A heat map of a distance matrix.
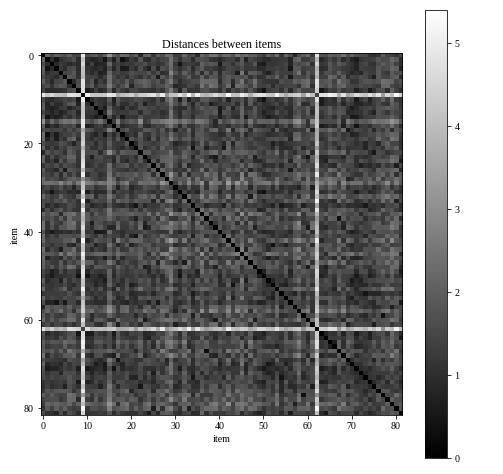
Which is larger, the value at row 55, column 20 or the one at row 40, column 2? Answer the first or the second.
the first
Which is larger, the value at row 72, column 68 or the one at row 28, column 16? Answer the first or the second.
the second
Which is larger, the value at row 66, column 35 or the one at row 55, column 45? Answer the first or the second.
the second
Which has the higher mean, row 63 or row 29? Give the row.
29
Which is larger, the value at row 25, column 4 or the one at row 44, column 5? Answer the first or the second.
the second
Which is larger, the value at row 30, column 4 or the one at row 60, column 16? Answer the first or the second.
the first
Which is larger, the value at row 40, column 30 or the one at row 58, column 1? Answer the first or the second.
the second
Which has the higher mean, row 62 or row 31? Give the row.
62
